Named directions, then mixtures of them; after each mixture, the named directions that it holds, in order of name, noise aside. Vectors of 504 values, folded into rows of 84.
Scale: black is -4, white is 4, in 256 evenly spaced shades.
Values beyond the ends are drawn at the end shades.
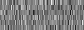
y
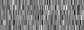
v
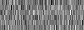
y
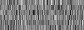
y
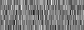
v, y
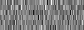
v, y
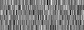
v, y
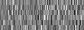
v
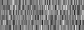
v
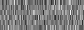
y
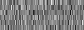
y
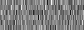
v, y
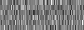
y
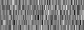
v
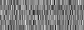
y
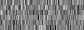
v, y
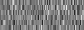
v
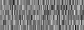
v, y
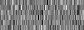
v, y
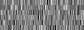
v, y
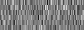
v, y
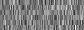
v, y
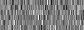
v, y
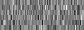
v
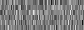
y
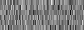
y
